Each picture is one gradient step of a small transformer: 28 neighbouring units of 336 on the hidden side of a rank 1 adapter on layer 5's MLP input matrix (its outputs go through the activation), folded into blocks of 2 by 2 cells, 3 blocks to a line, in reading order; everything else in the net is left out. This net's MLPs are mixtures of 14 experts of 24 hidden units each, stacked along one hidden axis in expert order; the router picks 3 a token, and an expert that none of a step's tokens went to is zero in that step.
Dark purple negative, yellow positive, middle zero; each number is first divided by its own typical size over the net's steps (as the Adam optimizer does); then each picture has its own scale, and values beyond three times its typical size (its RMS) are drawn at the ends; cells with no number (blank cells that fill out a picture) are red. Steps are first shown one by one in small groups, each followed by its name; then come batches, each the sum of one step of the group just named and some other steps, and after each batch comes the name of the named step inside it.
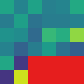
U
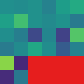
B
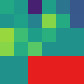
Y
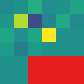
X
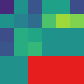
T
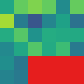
T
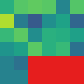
Y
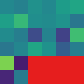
B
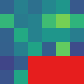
T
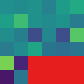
B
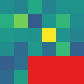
X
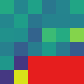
U
